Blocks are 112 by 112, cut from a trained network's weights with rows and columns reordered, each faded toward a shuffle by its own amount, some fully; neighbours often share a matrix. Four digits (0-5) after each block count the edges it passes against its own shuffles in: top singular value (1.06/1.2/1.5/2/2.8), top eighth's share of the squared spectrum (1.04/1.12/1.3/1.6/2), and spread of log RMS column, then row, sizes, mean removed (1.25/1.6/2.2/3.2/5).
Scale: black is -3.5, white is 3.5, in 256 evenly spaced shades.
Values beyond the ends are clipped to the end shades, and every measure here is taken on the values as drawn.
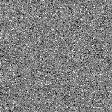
3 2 0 1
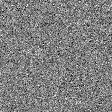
0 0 0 0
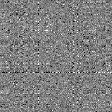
4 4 2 2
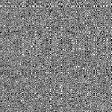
4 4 3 3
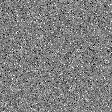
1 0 0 0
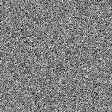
2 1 0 0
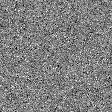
0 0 0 0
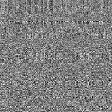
4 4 2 3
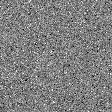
0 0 0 0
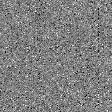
3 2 1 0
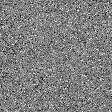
1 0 0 0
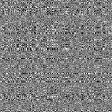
5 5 3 4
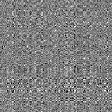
5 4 3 3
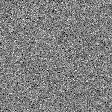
0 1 0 0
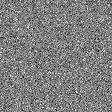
1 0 0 0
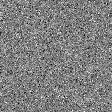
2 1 0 0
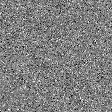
2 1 0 0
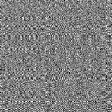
5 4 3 3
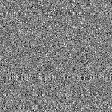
4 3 0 2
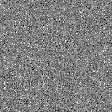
3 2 1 1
